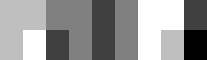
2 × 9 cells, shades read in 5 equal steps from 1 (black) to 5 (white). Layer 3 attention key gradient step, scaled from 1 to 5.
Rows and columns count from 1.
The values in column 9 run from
1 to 2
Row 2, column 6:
3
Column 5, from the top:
2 2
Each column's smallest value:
4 4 2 3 2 3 5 4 1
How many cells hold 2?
4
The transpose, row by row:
4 4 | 4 5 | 3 2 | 3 3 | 2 2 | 3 3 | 5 5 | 5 4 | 2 1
